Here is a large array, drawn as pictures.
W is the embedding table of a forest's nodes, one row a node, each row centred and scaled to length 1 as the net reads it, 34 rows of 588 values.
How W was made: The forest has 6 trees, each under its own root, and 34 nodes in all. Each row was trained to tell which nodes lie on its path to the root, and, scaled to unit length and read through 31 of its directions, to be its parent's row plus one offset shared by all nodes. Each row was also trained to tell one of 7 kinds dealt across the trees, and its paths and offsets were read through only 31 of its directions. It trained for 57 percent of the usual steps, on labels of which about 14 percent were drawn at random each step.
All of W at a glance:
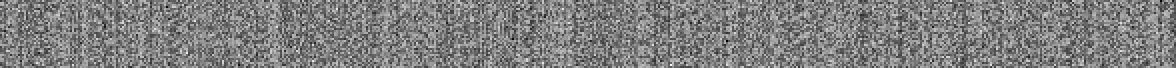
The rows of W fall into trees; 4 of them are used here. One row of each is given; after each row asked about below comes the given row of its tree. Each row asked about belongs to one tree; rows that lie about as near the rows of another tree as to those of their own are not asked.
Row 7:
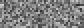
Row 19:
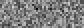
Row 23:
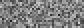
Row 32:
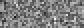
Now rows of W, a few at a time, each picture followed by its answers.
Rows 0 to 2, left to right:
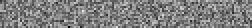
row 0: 32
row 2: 19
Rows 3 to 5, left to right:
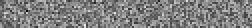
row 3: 19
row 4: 32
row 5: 19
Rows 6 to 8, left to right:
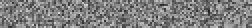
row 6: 23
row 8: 7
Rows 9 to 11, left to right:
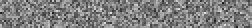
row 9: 19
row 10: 7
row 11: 32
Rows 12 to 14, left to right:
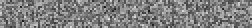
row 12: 23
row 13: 32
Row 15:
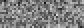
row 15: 32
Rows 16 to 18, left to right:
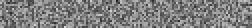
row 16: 23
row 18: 7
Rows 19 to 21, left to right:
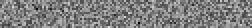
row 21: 19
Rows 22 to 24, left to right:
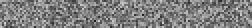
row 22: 19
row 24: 32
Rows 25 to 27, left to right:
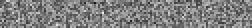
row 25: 32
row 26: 32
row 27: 23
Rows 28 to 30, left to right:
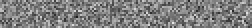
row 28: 19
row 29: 7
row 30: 32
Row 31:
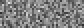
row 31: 19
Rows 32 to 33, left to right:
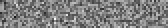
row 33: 23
